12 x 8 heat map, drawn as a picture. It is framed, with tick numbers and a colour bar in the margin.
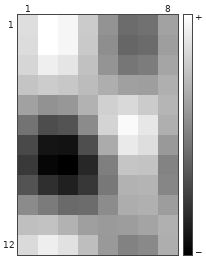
Stripes: none. Ninth with the lowest average: middle left. Ninth with the highest average: top left. Roughest part: centre.
